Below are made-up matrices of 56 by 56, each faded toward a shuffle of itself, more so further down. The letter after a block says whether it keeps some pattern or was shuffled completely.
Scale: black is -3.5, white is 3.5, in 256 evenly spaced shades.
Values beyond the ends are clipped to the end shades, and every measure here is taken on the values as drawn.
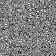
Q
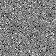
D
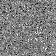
D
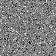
D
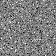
D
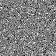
D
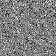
Q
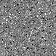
Q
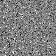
D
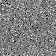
Q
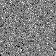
Q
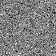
D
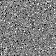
Q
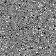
Q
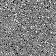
D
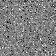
Q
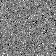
D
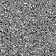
Q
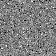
Q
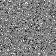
D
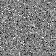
Q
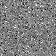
Q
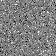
D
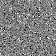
D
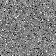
D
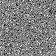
D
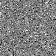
D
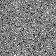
D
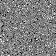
D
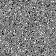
Q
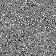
Q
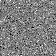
Q
